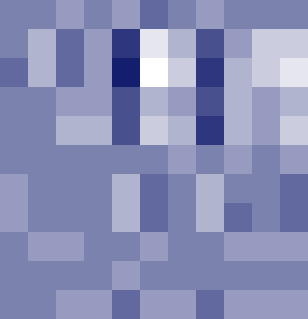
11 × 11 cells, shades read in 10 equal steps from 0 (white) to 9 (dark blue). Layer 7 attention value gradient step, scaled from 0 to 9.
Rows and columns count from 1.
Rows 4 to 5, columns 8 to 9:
7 3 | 8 3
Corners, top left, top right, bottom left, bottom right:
5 5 5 4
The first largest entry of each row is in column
6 5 5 5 8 1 6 6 1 1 5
